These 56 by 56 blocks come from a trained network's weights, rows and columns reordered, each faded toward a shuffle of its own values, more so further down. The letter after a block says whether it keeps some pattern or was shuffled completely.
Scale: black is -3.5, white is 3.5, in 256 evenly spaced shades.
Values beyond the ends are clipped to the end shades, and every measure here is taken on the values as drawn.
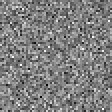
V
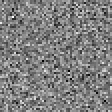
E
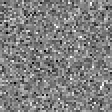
V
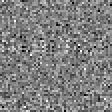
E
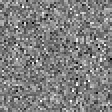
E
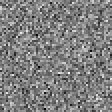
V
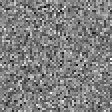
E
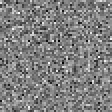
E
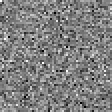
E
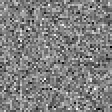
V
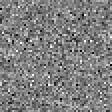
E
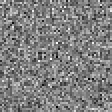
E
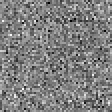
E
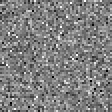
V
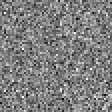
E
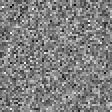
V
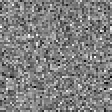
E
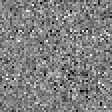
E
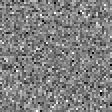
V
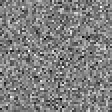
E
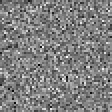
E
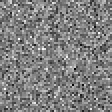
V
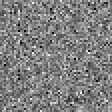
E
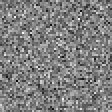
V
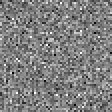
E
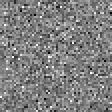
E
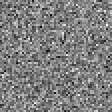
V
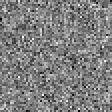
E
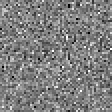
V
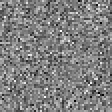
V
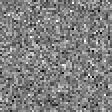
E
